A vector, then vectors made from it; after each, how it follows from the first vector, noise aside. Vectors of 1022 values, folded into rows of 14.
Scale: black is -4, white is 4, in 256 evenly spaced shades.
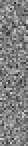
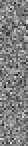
copied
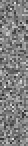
negated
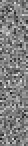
negated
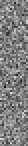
copied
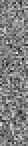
reversed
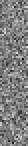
reversed
